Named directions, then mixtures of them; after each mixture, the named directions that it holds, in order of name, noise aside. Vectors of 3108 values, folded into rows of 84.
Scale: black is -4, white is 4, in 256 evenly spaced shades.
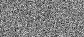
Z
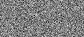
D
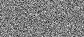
D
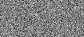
D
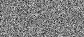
D, Z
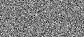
D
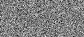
D, Z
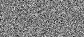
D, Z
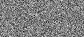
D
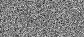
D, Z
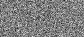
Z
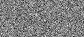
D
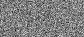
Z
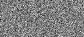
D, Z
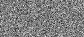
D, Z
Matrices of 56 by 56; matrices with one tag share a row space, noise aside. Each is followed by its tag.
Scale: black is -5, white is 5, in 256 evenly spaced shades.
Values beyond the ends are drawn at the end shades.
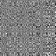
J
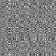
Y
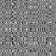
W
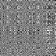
J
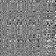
J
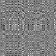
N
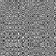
N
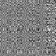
J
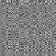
Y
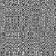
N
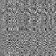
Y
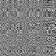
J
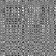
N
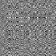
Y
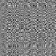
Y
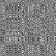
N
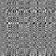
Y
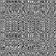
N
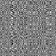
W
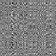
W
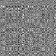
N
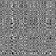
W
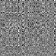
N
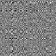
W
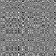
N
